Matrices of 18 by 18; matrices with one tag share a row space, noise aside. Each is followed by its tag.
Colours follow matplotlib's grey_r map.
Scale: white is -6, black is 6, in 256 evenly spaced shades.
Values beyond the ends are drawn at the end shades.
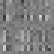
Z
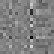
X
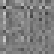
Z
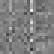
X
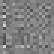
Z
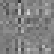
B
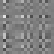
Z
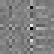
X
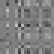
B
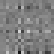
B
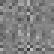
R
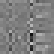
X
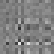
B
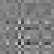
B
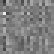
Z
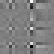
X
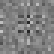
R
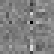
X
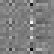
X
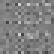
B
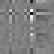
X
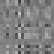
B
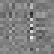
X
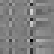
X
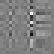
X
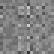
R
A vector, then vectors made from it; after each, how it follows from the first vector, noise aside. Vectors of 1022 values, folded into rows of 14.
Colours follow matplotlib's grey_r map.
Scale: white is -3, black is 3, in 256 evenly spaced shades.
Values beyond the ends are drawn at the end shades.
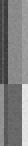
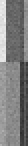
reversed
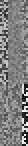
sign-scrambled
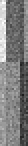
reversed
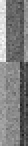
reversed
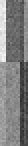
reversed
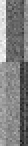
reversed
